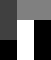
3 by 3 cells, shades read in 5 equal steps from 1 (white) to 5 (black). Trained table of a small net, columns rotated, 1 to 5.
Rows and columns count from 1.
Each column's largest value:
5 3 5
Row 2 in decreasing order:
5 4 1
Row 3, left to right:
5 1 5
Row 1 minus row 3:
-1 2 -2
